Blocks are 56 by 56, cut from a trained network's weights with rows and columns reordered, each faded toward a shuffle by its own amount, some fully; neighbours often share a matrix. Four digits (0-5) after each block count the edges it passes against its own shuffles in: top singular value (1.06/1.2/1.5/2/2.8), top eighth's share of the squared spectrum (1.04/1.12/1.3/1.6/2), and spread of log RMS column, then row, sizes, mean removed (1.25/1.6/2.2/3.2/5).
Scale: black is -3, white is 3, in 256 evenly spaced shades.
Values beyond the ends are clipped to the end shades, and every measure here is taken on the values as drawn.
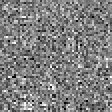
3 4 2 2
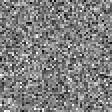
1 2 0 0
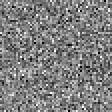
1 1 0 0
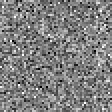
0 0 0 0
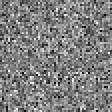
1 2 0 2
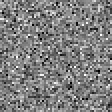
0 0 0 0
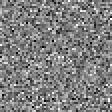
0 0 0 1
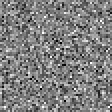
0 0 0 0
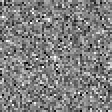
0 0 0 0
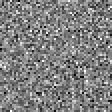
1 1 0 1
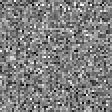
1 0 0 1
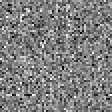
1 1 0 1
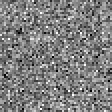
1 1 0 1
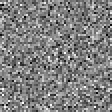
2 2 1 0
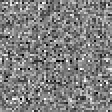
1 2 0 2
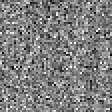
1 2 0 2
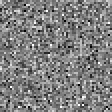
0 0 0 1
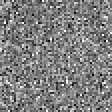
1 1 0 0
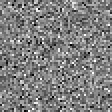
1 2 1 0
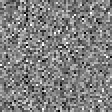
2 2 2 0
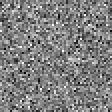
1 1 0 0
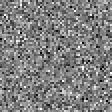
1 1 1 0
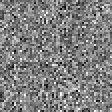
2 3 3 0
